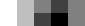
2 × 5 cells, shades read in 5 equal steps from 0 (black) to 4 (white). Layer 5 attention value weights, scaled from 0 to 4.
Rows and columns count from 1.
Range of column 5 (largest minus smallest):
0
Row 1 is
4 3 2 1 2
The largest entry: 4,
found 2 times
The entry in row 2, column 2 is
3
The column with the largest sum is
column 1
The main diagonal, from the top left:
4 3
